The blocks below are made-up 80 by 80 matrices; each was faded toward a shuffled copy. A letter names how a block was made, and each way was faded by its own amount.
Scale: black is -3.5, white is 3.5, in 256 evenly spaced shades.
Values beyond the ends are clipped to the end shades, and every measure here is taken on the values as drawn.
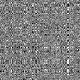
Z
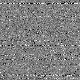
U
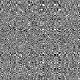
Z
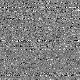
U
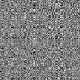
Z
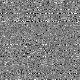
U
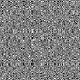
Z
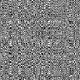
Z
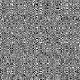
Z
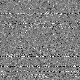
U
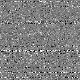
U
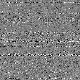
U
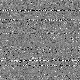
U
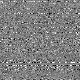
U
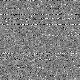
U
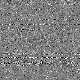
U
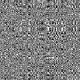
Z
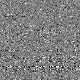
U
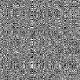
Z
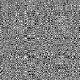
Z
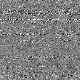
U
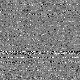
U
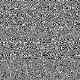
U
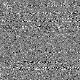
U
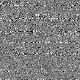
U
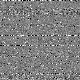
U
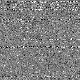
U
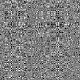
Z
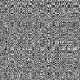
Z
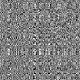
Z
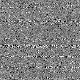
U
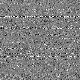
U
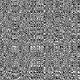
Z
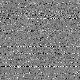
U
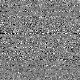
U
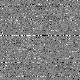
U
